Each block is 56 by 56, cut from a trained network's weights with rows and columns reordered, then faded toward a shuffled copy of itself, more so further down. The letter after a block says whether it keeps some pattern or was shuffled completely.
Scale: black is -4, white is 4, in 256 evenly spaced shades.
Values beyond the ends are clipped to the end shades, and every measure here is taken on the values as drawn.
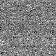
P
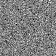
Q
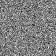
Q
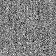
P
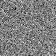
Q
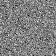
Q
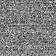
P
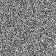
Q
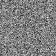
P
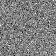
Q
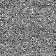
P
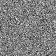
Q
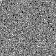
Q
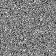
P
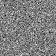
Q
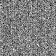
P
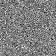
Q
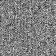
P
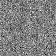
P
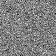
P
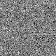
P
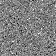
Q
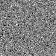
Q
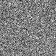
Q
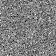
Q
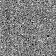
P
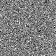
Q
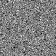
Q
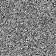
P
